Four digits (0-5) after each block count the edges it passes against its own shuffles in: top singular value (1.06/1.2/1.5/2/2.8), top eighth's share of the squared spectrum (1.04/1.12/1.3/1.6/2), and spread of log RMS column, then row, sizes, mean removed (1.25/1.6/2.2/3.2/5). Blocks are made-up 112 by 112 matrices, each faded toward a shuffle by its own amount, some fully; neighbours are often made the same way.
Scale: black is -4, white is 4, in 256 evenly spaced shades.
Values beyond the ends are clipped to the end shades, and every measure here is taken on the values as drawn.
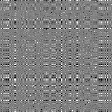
5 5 4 4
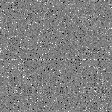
4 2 0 1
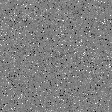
2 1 0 0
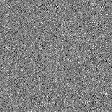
4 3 1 1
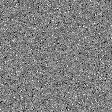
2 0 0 0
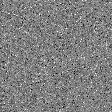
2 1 0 0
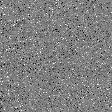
1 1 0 0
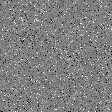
0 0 0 0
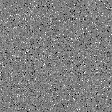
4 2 1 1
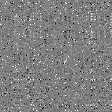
4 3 1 1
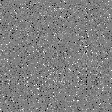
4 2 1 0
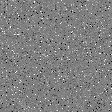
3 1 0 0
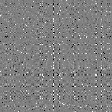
5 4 3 3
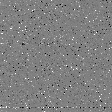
3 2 0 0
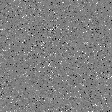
3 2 0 0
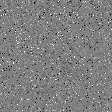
3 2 0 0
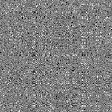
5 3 2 2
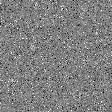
3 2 0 0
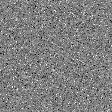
2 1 0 0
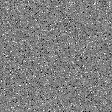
3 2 0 0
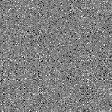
4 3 2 2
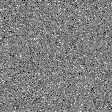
0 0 0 0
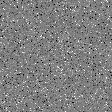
1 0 0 0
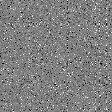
3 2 1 1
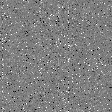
3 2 1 0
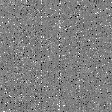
3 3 2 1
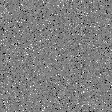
2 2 1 0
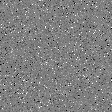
0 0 0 0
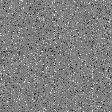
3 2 1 0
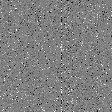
3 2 1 0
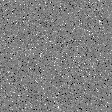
0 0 0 0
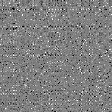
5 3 2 2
